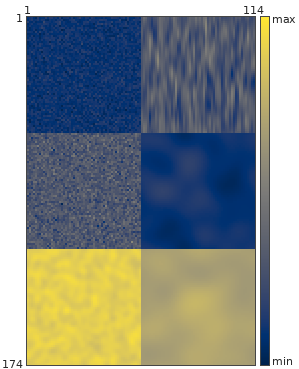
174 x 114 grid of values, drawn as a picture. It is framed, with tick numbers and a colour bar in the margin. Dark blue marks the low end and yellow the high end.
The table splits into 3 rows of 2 panels. Panel 1,1: very low, fine-grained, faint in contrast. Panel 1,2: low, streaked downward. Panel 2,1: low, fine-grained. Panel 2,2: very low, smooth, faint in contrast. Panel 3,1: very high, blotchy, faint in contrast. Panel 3,2: high, smooth, faint in contrast.
